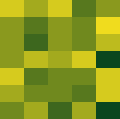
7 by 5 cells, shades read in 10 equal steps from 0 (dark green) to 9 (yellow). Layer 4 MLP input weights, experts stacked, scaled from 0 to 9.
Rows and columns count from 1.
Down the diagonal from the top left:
8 3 5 8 8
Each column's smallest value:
4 2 2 3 0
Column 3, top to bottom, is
8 5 5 6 4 4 2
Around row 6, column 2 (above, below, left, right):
3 6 6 4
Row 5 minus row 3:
3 1 -1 0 1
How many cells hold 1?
0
